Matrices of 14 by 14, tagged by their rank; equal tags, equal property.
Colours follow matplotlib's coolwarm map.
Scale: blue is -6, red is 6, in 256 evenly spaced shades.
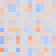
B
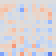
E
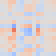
B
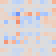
E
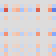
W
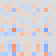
B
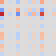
W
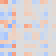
B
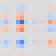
W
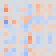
E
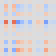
W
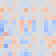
E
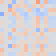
E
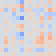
E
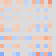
B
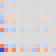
W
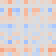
B
